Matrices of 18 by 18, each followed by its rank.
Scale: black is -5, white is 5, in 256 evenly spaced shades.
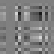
one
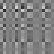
one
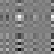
one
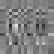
two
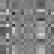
two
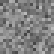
full rank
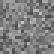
full rank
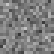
full rank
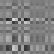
one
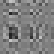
two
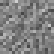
full rank
